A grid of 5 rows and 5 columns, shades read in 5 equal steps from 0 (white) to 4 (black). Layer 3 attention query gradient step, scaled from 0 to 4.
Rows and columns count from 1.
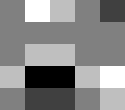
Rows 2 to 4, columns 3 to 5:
2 2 2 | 1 2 2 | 4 1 0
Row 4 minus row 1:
-1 4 3 -1 -3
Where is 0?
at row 1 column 2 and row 4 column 5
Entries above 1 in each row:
3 5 3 2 4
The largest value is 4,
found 2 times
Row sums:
8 10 8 10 11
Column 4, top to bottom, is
2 2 2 1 2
